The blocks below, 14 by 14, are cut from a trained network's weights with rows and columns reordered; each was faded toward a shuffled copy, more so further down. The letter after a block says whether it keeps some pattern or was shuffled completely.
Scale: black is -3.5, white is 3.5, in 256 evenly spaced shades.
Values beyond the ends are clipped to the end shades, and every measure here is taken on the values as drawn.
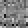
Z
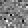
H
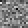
H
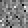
H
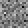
H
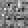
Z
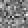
H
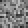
H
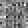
Z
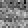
Z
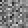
Z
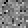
H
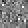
H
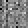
Z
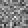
H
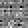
Z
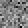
H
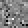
H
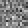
Z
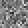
H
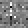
Z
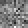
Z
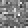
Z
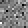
H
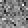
H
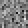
H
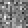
Z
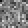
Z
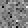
H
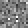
H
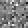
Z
